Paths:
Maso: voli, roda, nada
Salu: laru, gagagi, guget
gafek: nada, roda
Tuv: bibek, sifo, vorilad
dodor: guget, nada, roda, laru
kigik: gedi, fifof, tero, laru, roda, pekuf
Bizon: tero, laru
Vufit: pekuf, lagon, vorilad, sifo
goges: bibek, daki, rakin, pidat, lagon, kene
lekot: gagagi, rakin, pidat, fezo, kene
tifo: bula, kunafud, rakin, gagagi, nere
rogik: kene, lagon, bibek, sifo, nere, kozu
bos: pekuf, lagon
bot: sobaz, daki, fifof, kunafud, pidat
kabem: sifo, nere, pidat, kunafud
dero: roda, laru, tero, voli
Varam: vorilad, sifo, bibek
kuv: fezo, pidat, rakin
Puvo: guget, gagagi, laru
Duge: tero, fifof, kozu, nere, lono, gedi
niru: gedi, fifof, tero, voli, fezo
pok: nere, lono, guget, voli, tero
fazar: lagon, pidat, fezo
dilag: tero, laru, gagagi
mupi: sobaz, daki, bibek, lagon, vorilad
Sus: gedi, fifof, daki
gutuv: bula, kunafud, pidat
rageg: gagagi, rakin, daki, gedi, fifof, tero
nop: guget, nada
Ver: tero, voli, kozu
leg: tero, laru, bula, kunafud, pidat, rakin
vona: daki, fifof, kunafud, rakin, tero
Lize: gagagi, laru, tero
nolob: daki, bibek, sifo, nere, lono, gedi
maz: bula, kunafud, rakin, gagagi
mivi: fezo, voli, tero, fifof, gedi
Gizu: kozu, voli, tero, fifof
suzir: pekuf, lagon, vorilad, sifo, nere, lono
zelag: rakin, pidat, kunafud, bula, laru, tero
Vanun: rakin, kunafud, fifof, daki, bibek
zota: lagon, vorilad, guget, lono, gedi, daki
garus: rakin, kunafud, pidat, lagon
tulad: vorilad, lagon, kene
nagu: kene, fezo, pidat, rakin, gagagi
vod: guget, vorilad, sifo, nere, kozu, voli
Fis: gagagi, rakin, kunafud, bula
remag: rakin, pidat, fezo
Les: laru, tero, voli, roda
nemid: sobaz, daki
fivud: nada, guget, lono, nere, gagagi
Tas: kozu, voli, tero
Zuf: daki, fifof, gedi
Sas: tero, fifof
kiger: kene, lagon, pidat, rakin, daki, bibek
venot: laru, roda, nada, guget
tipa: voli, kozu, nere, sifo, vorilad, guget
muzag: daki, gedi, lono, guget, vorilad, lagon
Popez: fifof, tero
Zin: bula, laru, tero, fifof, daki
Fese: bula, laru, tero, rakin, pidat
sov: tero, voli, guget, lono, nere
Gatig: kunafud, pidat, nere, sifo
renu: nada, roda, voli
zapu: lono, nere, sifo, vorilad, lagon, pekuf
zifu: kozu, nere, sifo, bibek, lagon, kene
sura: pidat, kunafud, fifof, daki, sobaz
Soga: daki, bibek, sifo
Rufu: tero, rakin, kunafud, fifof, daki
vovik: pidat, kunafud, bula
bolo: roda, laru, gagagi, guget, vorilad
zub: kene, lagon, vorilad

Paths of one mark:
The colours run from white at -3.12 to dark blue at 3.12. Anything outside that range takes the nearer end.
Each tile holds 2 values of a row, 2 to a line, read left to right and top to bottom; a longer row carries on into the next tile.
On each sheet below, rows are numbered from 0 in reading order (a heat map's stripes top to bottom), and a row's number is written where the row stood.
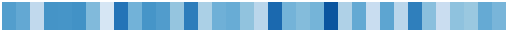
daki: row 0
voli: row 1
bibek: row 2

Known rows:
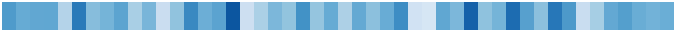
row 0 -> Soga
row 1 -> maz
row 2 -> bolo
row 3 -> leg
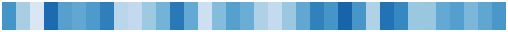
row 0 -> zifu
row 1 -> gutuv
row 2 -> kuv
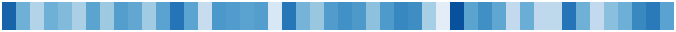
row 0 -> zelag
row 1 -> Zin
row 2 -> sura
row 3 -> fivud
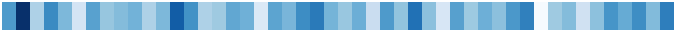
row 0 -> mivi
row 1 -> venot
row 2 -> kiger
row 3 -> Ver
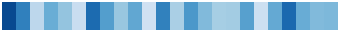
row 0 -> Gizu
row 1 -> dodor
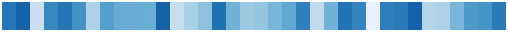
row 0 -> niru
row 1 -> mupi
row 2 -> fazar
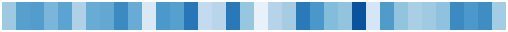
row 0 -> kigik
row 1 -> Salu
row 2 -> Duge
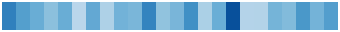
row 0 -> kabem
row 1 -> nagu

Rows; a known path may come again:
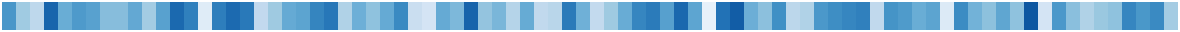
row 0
garus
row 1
remag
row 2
bolo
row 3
fivud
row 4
lekot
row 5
Sus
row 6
Duge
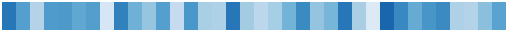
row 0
Zin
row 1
dilag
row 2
goges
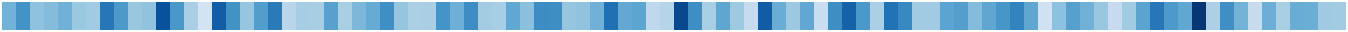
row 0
dero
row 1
tulad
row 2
Tuv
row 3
Vufit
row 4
Sas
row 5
kuv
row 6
gutuv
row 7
Zuf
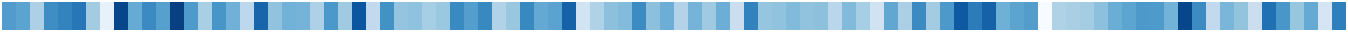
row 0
nemid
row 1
rageg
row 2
nolob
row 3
maz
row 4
Varam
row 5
suzir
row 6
rogik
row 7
Gizu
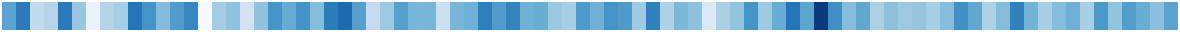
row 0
Salu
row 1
Ver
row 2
bot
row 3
Gatig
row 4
sov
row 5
Bizon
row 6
Lize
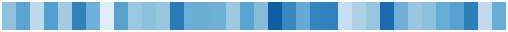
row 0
Vanun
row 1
Maso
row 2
mupi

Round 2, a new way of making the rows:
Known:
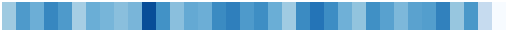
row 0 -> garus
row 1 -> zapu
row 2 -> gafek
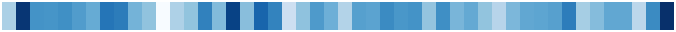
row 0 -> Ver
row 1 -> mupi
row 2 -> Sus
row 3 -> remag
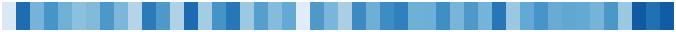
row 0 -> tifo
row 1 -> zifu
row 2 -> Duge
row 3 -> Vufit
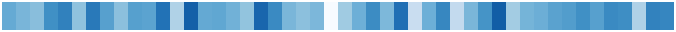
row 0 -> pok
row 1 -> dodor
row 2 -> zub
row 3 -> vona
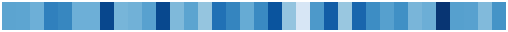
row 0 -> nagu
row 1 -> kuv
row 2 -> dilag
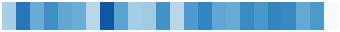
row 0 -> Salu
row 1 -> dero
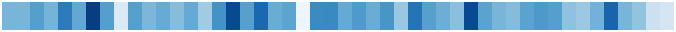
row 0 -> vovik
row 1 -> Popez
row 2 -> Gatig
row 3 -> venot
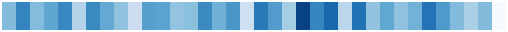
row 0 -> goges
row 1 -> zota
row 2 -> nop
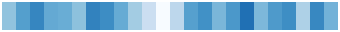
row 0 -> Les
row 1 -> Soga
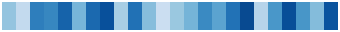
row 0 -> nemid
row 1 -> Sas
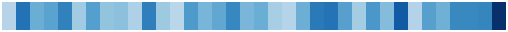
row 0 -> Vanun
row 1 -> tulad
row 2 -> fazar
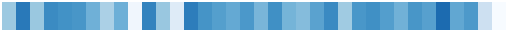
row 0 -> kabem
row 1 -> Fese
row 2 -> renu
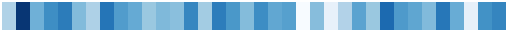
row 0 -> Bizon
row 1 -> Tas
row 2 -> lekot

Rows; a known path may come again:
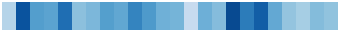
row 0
rogik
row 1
sura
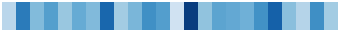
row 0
maz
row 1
Puvo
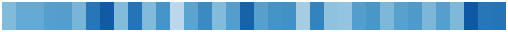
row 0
fivud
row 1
Soga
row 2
Vufit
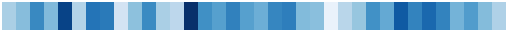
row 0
mupi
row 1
Ver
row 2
bot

